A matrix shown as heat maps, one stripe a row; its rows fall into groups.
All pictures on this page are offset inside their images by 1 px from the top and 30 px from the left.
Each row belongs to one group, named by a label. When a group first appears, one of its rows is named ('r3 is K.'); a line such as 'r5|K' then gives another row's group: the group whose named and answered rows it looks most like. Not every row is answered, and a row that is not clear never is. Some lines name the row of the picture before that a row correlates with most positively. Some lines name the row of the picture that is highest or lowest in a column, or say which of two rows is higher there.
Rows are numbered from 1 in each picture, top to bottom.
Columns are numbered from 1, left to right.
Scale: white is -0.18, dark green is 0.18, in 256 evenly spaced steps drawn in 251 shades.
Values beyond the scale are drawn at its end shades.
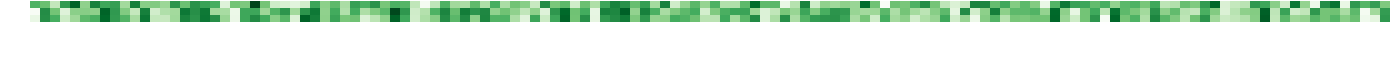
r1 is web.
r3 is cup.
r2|cup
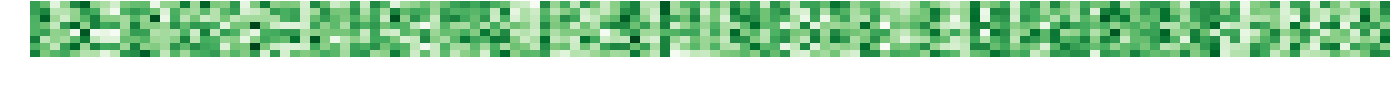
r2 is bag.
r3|bag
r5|bag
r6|bag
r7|web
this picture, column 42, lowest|6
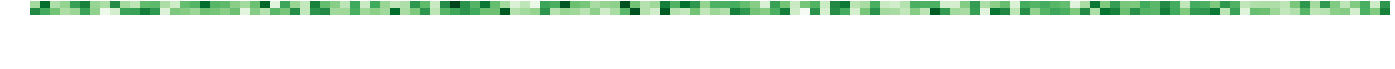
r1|bag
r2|bag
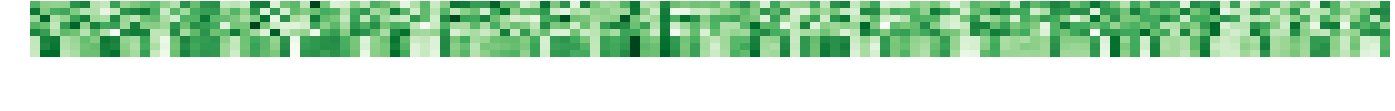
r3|bag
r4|web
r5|web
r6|cup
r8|cup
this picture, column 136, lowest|4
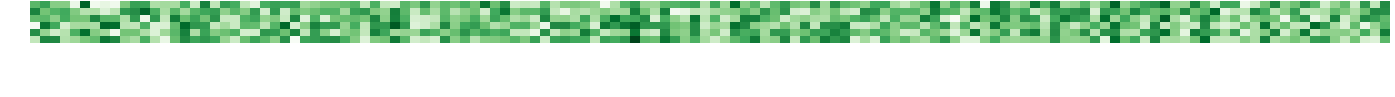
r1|bag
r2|web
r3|web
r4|cup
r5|bag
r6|cup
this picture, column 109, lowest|3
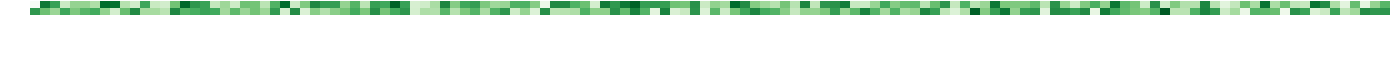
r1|cup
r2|web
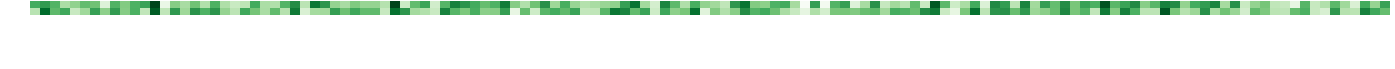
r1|bag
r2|web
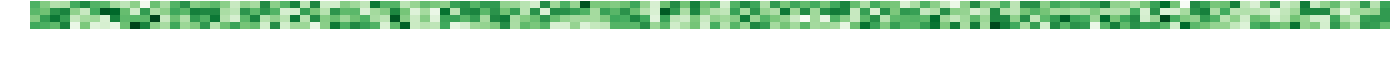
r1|bag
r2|cup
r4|web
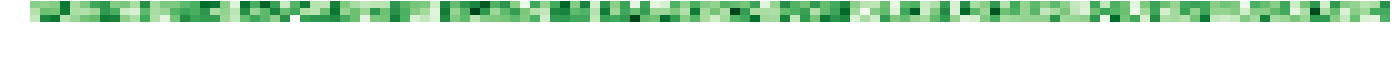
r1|cup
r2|cup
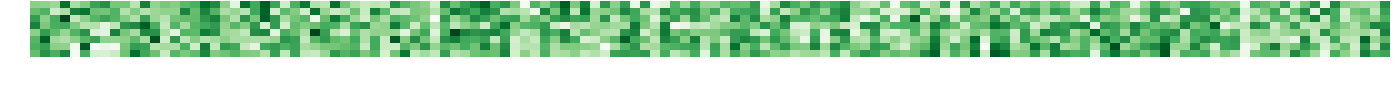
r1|cup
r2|bag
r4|web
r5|bag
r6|bag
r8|web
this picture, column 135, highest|4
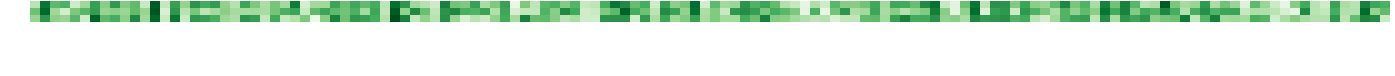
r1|web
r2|bag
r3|web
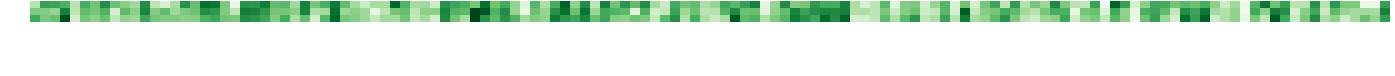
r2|cup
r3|cup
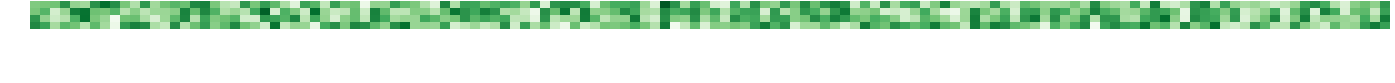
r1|cup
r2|bag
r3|bag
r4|web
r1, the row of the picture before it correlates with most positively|3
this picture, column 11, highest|4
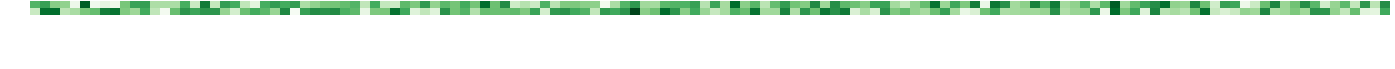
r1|bag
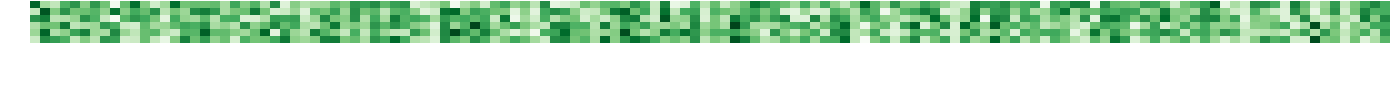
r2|web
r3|bag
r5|bag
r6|cup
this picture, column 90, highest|2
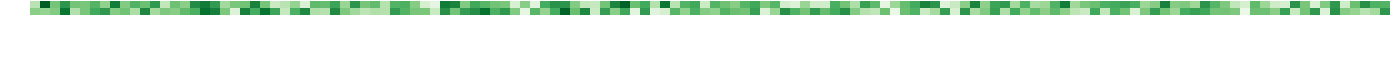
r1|web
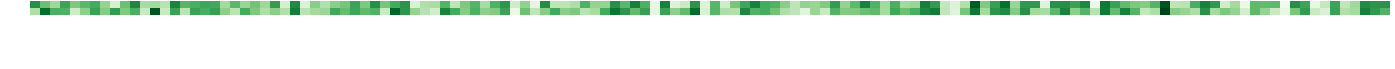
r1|web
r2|web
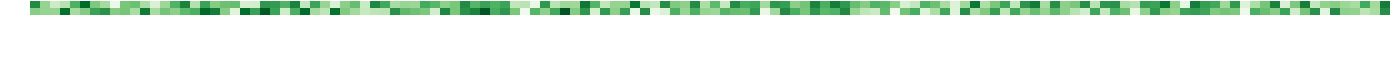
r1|bag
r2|cup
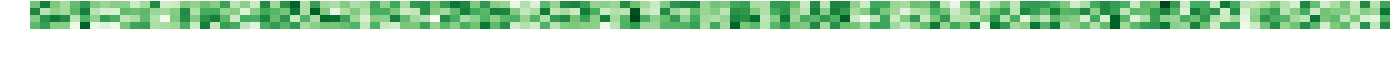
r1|bag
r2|bag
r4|bag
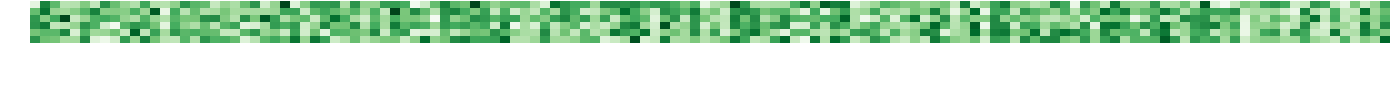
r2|bag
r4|bag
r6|bag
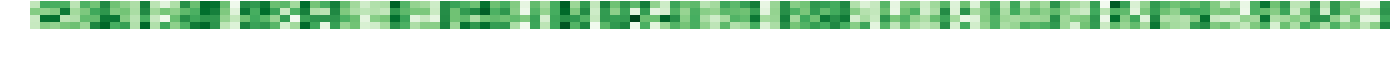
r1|cup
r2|cup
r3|cup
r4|cup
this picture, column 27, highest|2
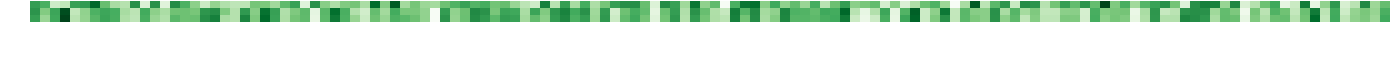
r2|cup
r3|cup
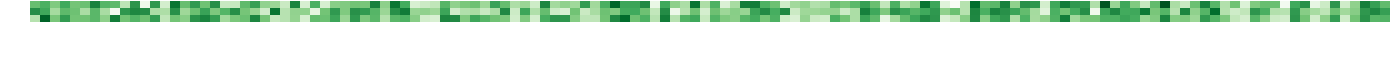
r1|web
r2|web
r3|web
